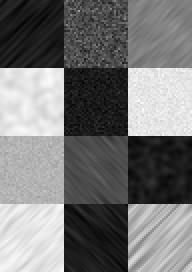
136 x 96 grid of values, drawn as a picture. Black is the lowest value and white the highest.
It is made of 4 by 3 panels. Panel 1,1: very low, slanting up to the right, faint in contrast. Panel 1,2: low, fine-grained. Panel 1,3: middling, slanting up to the right, faint in contrast. Panel 2,1: very high, blotchy, faint in contrast. Panel 2,2: very low, fine-grained, faint in contrast. Panel 2,3: very high, fine-grained, faint in contrast. Panel 3,1: high, fine-grained, faint in contrast. Panel 3,2: low, slanting down to the right, faint in contrast. Panel 3,3: very low, blotchy, faint in contrast. Panel 4,1: very high, slanting up to the right, faint in contrast. Panel 4,2: very low, slanting down to the right, faint in contrast. Panel 4,3: high, slanting up to the right.
